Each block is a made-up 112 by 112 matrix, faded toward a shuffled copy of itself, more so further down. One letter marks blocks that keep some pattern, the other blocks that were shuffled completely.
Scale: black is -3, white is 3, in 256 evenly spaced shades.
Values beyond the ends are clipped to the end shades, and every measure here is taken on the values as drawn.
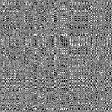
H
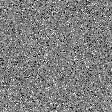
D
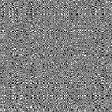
H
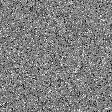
D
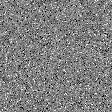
D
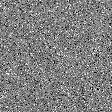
D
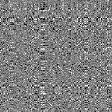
H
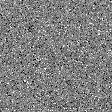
D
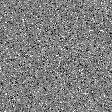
D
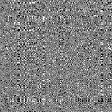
H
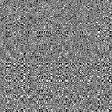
H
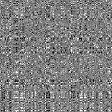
H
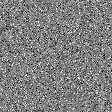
D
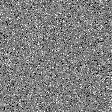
D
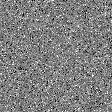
D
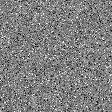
D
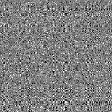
H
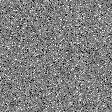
D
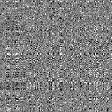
H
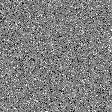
D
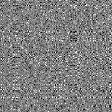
H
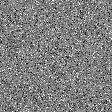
D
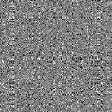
H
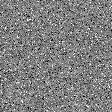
D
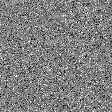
D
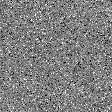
D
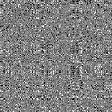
H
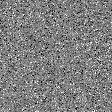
D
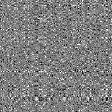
H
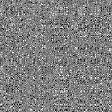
H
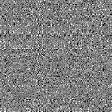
H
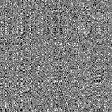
H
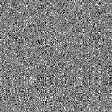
H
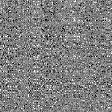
H
